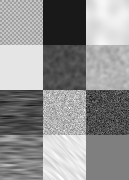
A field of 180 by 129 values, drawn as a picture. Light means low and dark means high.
It is made of 4 by 3 panels. Panel 1,1: low, checkered. Panel 1,2: very high, flat. Panel 1,3: very low, smooth, faint in contrast. Panel 2,1: very low, flat. Panel 2,2: high, blotchy, faint in contrast. Panel 2,3: low, blotchy, faint in contrast. Panel 3,1: high, streaked across. Panel 3,2: low, fine-grained. Panel 3,3: high, fine-grained. Panel 4,1: middling, streaked across. Panel 4,2: very low, slanting down to the right, faint in contrast. Panel 4,3: middling, flat.
